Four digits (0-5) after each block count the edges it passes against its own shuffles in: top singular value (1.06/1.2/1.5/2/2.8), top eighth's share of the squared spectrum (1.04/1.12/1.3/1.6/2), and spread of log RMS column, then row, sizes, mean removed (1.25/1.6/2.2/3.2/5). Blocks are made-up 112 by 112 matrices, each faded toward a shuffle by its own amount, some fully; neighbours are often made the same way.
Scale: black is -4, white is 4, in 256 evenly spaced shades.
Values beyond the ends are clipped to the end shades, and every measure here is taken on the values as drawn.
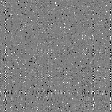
5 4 2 2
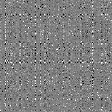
5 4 3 2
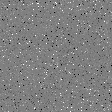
0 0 0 0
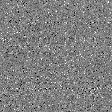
3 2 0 2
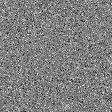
2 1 0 0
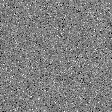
0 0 0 0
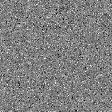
3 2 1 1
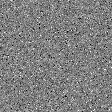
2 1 0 0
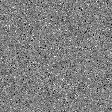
2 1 0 0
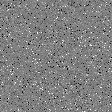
2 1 0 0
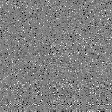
4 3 1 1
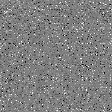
4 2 1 1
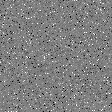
0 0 0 0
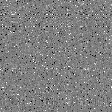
4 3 1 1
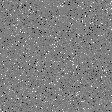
0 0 0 0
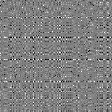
5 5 3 3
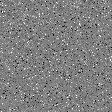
0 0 0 0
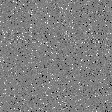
3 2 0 0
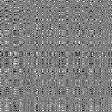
5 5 4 4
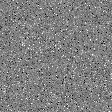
2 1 0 0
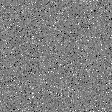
2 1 0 0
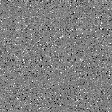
4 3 1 2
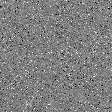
2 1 0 0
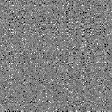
4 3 2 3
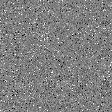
3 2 1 1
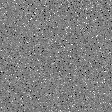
0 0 0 0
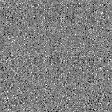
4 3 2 1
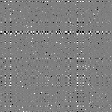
5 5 3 3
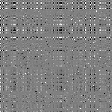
5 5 3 3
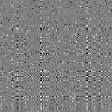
5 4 3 3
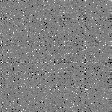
4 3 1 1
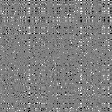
5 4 3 3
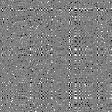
5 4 3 3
